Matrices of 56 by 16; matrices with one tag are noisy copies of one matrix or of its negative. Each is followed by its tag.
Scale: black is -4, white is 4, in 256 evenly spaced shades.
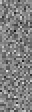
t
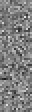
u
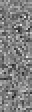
u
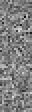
u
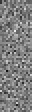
t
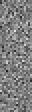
t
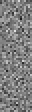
t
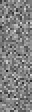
t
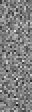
t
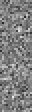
u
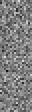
t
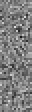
u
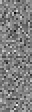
t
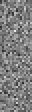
t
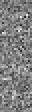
u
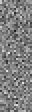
t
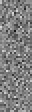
t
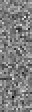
u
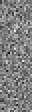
t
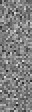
t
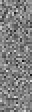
t
